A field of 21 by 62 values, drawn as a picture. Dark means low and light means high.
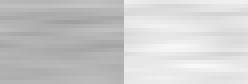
It is made of 1 by 2 panels. Panel 1,1: high, streaked across, faint in contrast. Panel 1,2: very high, streaked across, faint in contrast.
